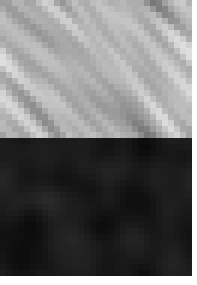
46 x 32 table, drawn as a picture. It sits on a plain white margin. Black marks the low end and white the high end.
It is made of 2 by 1 panels. Panel 1,1: high, slanting down to the right. Panel 2,1: very low, blotchy, faint in contrast.
